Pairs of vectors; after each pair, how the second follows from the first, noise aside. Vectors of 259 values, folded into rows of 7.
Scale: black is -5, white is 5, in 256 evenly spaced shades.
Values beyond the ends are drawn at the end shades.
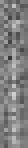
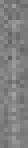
shrunk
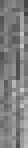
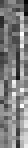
scaled up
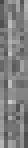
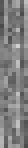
reversed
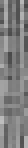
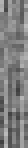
reversed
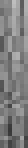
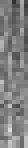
negated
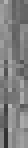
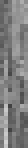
negated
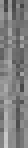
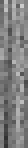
negated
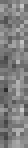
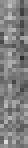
reversed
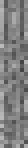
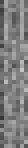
negated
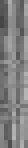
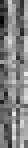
scaled up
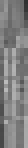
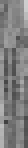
negated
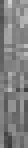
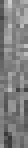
copied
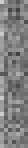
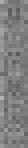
shrunk
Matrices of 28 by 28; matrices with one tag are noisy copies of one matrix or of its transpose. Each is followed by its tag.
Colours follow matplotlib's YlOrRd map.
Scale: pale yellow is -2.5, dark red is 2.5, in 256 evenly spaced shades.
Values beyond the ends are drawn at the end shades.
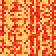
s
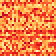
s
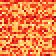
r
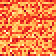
r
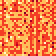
s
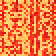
s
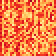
r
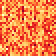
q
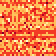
s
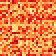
r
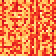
s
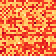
q
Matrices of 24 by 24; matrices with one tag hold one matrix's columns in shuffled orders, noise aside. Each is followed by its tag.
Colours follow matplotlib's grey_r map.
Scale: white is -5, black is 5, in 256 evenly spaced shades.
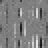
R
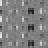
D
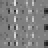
D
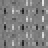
D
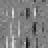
R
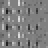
D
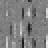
R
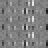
D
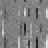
R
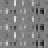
D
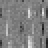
R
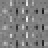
D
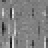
R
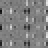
D
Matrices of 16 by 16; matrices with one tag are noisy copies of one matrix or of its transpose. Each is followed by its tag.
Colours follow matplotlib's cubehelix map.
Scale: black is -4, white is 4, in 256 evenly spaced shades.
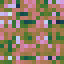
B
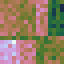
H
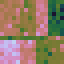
H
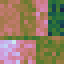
H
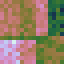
H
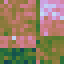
H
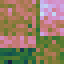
H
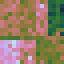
H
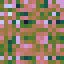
B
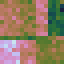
H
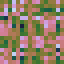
B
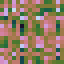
B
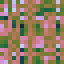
B
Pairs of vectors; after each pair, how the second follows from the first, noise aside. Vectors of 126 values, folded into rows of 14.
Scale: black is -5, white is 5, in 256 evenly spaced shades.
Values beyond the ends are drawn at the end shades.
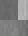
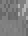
partly zeroed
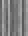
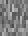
shuffled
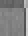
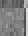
copied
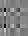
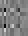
copied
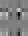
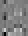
wrapped around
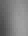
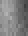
reversed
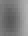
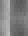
wrapped around
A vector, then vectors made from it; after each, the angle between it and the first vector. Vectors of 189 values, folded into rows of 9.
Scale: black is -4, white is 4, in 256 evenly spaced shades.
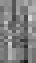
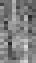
nearly opposite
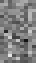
partly aligned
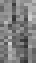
nearly parallel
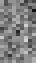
partly opposed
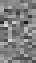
orthogonal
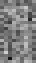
partly opposed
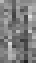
nearly parallel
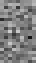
orthogonal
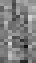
nearly parallel
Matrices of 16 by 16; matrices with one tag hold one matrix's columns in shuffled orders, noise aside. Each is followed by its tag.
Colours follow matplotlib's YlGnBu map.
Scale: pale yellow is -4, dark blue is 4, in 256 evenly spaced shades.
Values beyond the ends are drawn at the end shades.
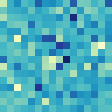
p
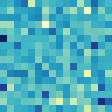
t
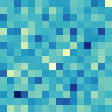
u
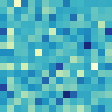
u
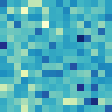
t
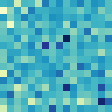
t
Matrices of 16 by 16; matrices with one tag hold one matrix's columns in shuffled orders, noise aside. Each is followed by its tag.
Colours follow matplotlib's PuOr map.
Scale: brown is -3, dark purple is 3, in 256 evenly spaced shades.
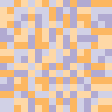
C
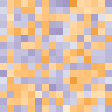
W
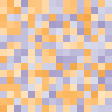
W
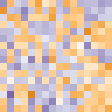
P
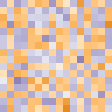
C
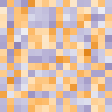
C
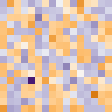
P
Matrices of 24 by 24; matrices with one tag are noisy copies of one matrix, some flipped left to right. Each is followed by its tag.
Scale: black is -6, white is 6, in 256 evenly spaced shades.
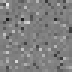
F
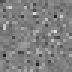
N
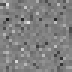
F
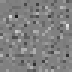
N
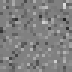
F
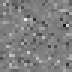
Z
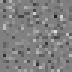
N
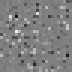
N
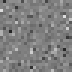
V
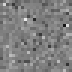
Z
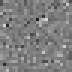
Z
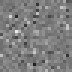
N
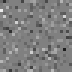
V
